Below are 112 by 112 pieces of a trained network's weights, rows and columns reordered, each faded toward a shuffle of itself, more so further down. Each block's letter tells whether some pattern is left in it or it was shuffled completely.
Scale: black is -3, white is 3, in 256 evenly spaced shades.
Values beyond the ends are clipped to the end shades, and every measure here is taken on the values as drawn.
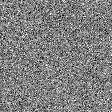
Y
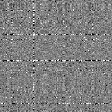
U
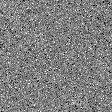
Y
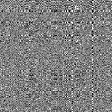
U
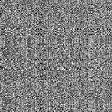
U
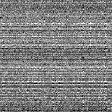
U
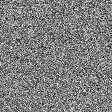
Y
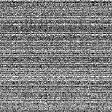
U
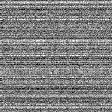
U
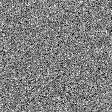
Y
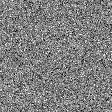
Y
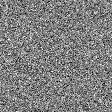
Y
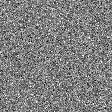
Y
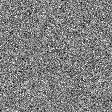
Y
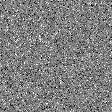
Y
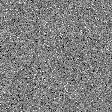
Y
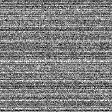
U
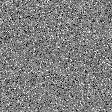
Y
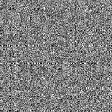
U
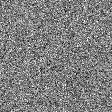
Y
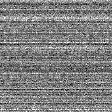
U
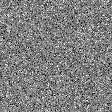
Y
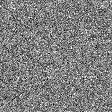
Y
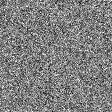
Y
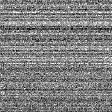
U
